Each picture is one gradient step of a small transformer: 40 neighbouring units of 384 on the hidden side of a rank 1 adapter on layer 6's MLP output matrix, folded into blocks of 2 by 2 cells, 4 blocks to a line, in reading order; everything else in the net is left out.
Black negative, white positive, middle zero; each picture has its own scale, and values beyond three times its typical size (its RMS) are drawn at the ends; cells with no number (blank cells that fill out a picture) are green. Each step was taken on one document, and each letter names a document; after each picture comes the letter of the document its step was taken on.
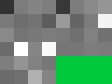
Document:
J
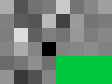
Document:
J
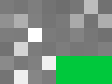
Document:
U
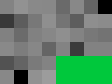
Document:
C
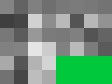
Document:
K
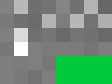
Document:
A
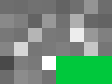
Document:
U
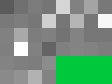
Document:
J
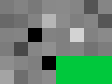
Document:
U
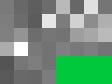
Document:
A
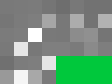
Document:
U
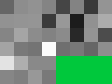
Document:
J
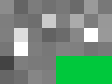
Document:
A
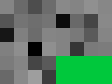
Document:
K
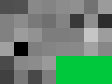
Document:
A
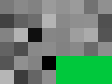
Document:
U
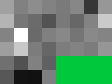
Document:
J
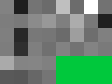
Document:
A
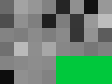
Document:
J
